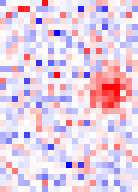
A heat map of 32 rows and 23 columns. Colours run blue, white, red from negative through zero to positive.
No overall slope runs across the table. There are no regular stripes. Neither half mirrors the other. One bump rises in the middle right. No row or column stands out. A few values lie far out on both sides of the bulk. The ninth with the highest average is the middle right.
